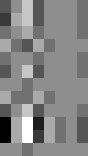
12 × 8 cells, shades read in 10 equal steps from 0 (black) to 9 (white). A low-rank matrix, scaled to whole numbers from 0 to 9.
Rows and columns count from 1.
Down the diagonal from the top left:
3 6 6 6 5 5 5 5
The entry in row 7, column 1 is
5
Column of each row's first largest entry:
3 3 3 1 2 3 1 1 3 3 3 1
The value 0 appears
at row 10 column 1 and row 11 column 1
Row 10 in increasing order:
0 1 3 4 5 6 6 9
